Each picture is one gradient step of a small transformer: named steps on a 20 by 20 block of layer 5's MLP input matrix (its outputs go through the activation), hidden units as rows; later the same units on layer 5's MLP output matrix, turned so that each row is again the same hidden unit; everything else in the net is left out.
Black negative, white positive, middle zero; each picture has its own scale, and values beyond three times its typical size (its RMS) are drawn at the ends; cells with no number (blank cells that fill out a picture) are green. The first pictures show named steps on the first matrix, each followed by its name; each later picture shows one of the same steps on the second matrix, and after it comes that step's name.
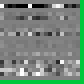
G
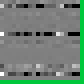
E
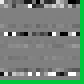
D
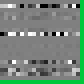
G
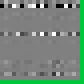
E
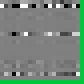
E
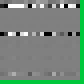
D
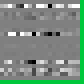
G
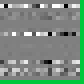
G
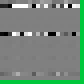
D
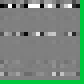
E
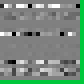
G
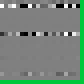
D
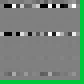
D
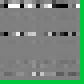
E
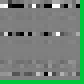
E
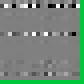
E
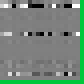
E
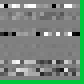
G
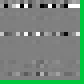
E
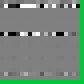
D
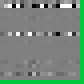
E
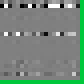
E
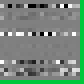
G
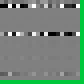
D
